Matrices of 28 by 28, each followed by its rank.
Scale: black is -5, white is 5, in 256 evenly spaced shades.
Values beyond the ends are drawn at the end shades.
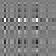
one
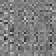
five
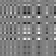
one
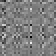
three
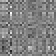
three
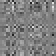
three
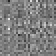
five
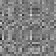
three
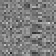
five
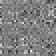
five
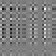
one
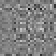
three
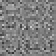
five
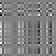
one
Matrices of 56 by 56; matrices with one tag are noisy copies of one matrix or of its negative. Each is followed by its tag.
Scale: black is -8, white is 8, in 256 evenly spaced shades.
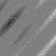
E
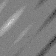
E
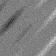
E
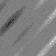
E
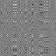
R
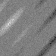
E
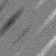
E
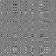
R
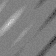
E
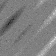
E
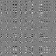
R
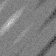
E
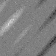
E
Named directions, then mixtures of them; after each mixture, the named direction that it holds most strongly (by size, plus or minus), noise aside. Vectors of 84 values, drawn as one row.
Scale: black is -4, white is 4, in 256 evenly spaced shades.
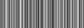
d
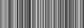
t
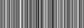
d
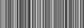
t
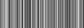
t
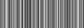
d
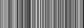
t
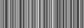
d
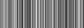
t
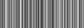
d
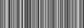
d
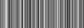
d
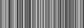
t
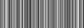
d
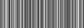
d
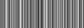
d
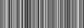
d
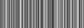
d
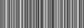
d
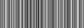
d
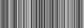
t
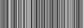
t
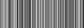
t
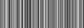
d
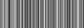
d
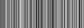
d
